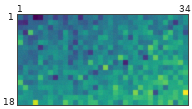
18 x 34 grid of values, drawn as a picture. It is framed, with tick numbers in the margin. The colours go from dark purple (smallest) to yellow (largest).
The bottom right is the ninth with the highest average. There is an overall slope up to the bottom right. Neither half mirrors the other. The ninth with the lowest average is the top left. There are no regular stripes.
